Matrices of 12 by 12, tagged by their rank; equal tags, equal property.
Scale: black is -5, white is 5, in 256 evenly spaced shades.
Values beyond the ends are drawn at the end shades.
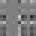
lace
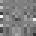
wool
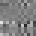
wool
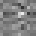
wool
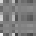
lace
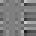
lace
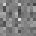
wool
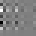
lace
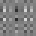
lace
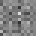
wool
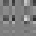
lace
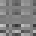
lace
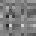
wool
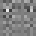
wool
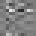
wool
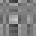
lace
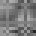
wool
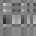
lace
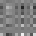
lace
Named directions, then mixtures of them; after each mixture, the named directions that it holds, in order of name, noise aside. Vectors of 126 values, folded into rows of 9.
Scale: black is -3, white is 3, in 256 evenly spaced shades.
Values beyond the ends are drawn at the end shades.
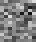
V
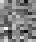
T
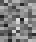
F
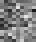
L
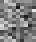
L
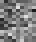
L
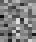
F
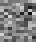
V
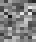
V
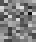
F, V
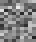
L, V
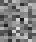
F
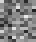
L, T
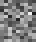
F, V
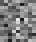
F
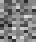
L, T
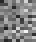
F, T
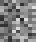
F, L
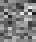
V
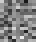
L, T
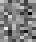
T, V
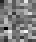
T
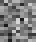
F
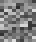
L, V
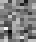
F, T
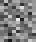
F, V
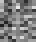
L, T
